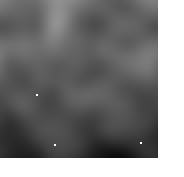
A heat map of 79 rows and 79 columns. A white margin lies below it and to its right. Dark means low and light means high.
Lone odd cells: 3, each higher than its neighbours. Slope: up to the top. Odd rows or columns: none. Grain: smooth.
